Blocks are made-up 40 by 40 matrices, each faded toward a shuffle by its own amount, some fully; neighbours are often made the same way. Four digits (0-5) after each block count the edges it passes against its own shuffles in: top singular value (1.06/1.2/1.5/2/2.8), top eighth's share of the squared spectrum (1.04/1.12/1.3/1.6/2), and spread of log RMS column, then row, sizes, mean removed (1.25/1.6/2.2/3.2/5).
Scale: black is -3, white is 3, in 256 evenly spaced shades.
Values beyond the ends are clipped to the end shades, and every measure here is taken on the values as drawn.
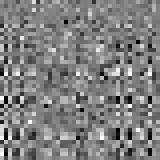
4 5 3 3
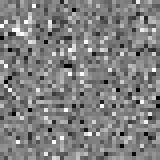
2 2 0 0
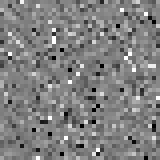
0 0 1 0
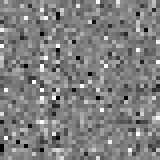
1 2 2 0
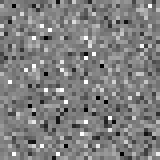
1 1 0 0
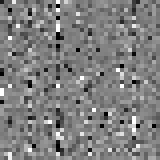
2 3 2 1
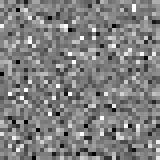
1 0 0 0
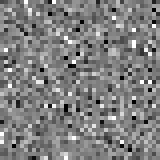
2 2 0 0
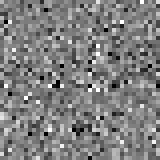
3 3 2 1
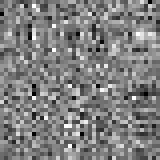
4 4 1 2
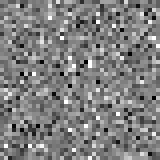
0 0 0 0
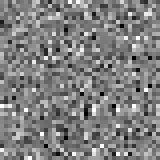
3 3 1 1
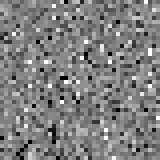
0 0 0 0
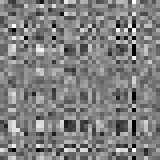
4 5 3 3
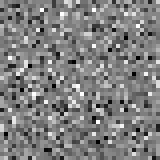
0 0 0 0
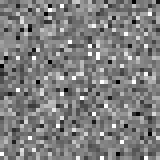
0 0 0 0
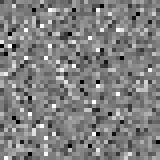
1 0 0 0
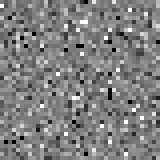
2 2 0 0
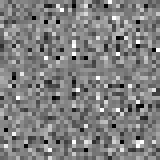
1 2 2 2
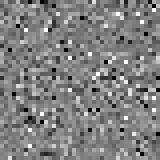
0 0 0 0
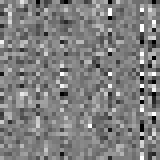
3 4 3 0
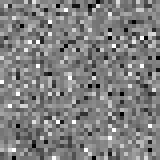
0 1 0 0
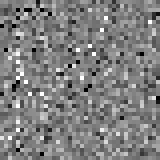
2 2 1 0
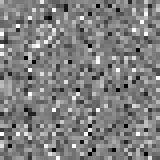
2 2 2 0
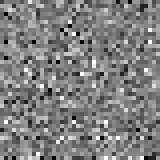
1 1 0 2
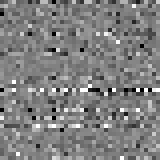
2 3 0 3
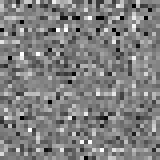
1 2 0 2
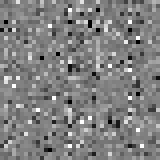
2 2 2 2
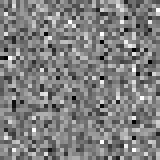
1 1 2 0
